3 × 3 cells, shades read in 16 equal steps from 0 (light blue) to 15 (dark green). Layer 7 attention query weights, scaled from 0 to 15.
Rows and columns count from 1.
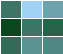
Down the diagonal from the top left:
10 10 8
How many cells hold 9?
0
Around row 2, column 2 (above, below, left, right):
0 7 15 12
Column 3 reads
5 12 8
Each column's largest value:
15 10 12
